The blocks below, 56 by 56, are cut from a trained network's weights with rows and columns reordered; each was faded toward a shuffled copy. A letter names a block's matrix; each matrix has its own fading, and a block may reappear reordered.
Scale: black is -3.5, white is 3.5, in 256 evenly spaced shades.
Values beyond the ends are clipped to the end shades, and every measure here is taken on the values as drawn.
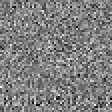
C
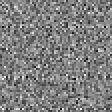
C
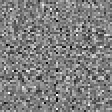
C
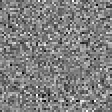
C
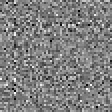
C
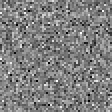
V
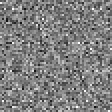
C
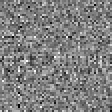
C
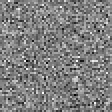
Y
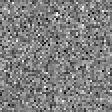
V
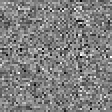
C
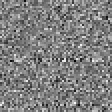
C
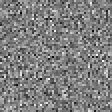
Y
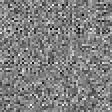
C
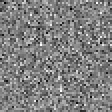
V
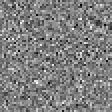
Y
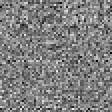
C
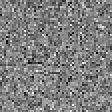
Y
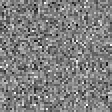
Y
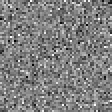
V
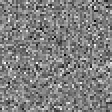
Y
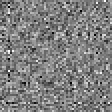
C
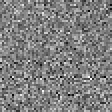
C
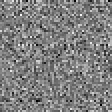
C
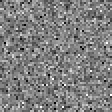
V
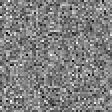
Y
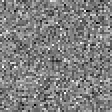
Y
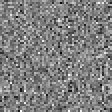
Y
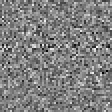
C
